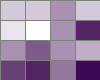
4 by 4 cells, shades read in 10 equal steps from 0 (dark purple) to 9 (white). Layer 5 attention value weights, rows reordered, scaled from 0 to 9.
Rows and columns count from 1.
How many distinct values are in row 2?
4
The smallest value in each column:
2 1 4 0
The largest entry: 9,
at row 2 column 2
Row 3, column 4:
6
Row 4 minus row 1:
-5 -6 -1 -7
